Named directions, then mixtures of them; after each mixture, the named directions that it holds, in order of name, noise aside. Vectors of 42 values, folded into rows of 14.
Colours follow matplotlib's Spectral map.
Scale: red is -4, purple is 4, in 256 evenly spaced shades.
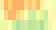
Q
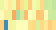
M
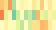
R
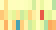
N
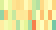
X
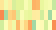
X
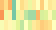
R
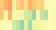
Q, R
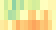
Q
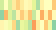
X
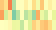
R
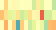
N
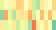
X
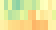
Q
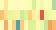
N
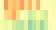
Q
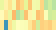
M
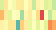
M, N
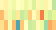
N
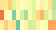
N, R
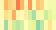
M, Q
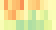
Q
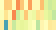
M, Q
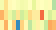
N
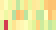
M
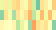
X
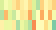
X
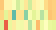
M, R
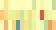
N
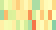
X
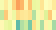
Q, X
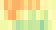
Q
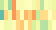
R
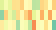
X
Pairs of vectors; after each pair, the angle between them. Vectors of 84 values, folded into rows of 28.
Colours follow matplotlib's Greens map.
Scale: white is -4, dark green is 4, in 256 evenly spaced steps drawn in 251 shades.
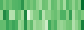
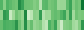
nearly parallel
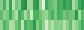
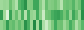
partly aligned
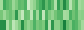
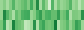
orthogonal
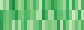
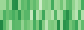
partly aligned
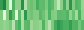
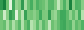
nearly parallel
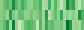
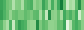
nearly opposite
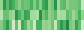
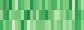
partly aligned
